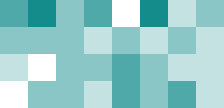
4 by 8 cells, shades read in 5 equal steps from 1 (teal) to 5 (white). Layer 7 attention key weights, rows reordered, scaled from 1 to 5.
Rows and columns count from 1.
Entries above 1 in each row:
6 8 8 8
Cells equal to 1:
2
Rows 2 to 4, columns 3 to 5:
3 4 3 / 3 3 2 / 3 4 2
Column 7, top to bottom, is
4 3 4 2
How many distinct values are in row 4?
4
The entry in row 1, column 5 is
5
